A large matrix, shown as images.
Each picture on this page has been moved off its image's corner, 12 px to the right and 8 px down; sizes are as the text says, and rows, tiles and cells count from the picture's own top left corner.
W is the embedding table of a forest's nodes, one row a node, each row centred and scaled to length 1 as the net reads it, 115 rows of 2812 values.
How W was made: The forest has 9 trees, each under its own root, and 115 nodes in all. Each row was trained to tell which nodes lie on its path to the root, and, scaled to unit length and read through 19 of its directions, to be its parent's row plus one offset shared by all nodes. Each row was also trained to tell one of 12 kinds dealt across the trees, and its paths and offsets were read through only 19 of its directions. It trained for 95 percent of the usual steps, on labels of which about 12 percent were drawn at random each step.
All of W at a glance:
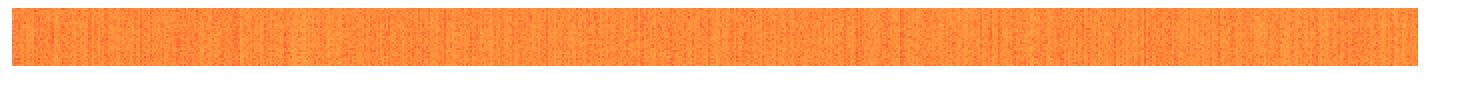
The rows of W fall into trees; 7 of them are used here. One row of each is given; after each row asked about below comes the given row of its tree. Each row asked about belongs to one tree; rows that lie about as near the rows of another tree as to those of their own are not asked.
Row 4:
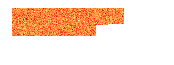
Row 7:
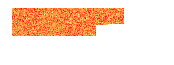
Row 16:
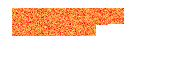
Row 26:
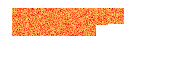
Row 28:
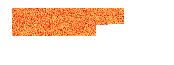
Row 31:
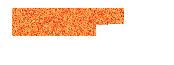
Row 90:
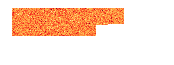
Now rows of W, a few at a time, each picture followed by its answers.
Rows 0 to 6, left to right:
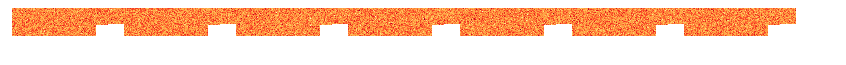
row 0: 31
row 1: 26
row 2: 7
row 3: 28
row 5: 90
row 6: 16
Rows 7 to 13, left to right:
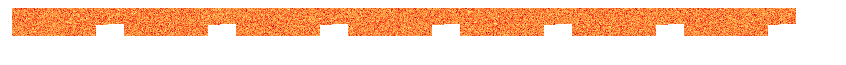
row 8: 28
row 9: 16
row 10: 31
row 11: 28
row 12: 26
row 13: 16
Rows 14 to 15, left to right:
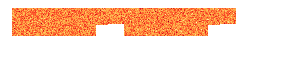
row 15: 31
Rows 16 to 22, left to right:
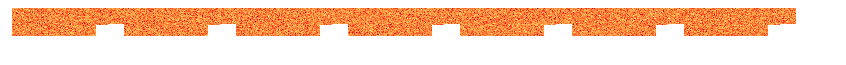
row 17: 90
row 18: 16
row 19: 26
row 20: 31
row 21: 16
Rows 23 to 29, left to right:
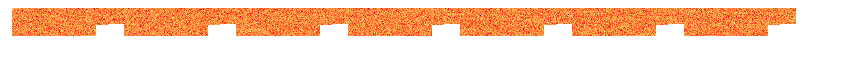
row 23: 16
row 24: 31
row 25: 90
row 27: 28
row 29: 4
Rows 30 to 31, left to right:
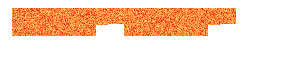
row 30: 26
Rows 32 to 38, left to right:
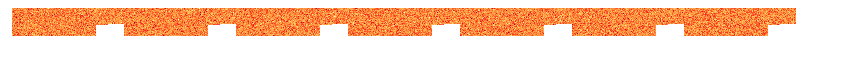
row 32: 26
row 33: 26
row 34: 7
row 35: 26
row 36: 4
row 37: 28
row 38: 90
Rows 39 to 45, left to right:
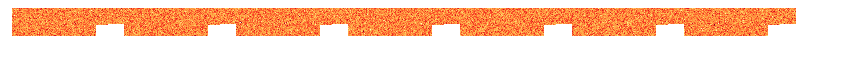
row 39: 26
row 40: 28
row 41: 16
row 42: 31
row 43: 7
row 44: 7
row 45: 90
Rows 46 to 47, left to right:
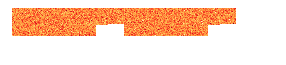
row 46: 31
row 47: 26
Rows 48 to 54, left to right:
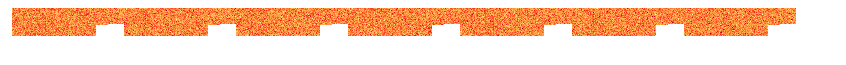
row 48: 90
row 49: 90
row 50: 7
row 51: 16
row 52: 28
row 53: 4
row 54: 90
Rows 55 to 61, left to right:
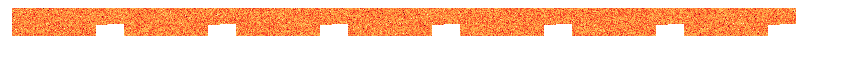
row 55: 90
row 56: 7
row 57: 28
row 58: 16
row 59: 31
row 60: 90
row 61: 7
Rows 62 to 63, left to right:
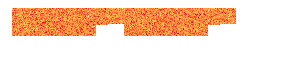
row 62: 90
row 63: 26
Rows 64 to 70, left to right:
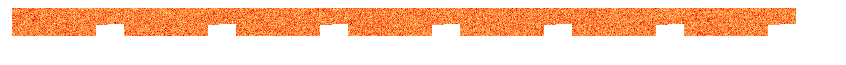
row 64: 4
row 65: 31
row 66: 4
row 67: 28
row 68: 31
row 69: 16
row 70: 4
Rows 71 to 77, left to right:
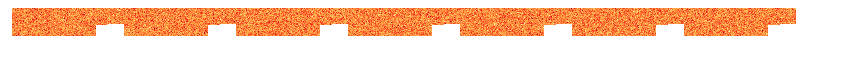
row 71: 16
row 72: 7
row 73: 90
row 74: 4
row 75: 4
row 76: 31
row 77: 7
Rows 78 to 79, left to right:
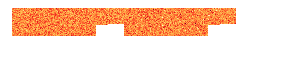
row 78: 90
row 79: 16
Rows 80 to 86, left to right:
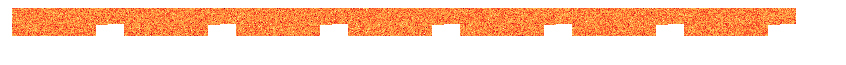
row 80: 26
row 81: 26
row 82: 31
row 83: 7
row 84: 4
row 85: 26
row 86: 90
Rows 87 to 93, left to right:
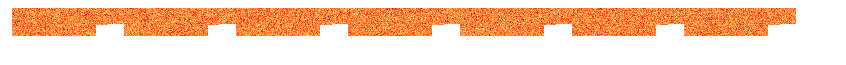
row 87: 28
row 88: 4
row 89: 7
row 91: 7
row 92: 26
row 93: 4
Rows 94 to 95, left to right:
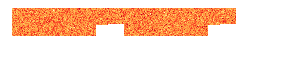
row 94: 31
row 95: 7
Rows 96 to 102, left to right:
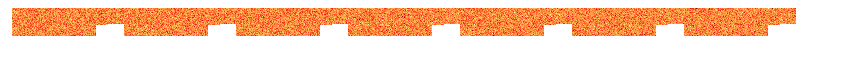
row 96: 31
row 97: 31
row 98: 31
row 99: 4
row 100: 28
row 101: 16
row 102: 26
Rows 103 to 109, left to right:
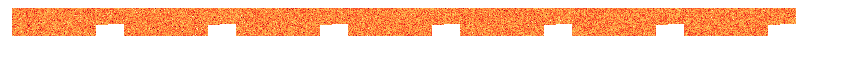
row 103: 7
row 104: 90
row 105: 31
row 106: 26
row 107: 4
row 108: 7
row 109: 26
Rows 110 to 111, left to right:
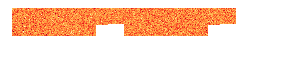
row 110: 16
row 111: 26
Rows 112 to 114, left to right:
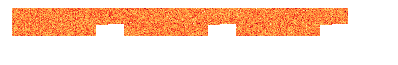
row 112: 31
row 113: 28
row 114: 31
